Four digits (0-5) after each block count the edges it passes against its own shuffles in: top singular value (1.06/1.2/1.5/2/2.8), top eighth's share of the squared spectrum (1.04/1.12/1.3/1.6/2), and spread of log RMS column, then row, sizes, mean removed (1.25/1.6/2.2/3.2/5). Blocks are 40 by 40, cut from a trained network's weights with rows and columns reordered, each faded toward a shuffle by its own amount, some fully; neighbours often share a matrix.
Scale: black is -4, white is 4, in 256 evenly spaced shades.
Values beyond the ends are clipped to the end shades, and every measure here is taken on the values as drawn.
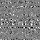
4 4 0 3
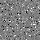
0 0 0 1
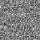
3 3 1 1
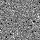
1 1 0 0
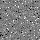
0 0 0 0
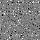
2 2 0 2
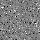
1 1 0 1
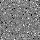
0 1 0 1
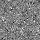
0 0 0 0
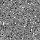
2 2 0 0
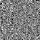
2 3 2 0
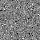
0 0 0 0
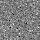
1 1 0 0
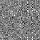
3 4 2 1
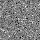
0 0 0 0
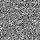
2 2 1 0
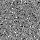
0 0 0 0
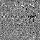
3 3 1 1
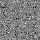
1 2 0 0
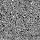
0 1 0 0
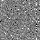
2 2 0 0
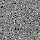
2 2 1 0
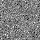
0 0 0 0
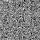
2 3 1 0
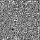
2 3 1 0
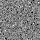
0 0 0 0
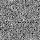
2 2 0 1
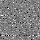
2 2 0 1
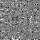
2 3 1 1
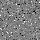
0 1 0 0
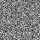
2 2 0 0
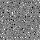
2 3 0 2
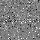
2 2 0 1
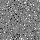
0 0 0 0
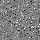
0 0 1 0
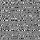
3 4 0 3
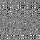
4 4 1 3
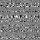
3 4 0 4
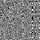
3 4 2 0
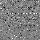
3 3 0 2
